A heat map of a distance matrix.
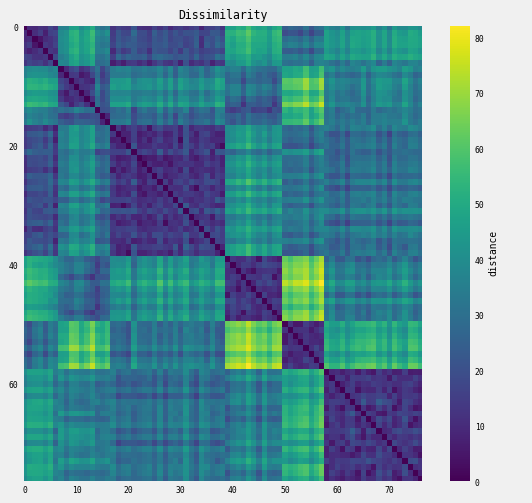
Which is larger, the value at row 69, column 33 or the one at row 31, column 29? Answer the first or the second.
the first
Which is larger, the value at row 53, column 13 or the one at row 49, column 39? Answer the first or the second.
the first
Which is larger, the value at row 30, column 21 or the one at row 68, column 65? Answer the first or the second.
the first
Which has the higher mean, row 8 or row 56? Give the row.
56
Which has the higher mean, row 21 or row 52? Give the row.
52
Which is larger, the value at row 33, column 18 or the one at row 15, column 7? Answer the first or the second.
the second
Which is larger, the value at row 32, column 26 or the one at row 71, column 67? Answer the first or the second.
the first
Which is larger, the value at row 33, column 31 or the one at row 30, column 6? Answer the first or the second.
the first
